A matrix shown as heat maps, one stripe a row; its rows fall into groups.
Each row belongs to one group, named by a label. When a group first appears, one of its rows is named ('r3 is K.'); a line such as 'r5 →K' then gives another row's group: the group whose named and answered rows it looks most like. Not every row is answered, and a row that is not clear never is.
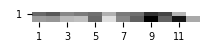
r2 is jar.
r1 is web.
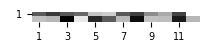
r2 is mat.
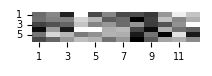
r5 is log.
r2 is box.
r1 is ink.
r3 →web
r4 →box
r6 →box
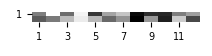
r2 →log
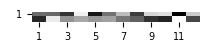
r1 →mat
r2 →log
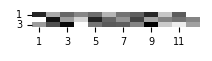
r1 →web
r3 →ink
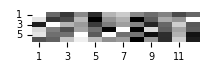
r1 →mat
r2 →mat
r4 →mat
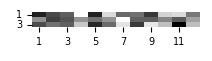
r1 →ink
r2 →mat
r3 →mat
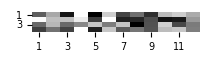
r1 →ink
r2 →jar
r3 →box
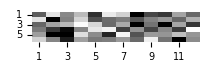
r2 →mat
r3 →log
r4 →web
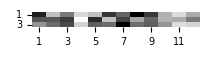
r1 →box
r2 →ink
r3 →ink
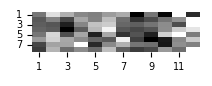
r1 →log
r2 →web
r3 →web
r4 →web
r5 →ink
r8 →web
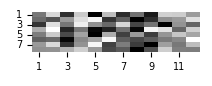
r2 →box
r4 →mat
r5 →ink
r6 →web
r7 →box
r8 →box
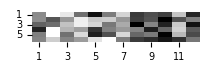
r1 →log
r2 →jar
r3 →log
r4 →log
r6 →jar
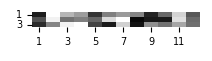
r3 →log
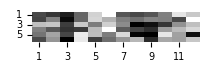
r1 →web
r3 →jar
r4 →web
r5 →box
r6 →ink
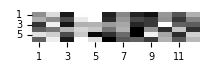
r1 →box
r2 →box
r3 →box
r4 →log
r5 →mat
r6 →box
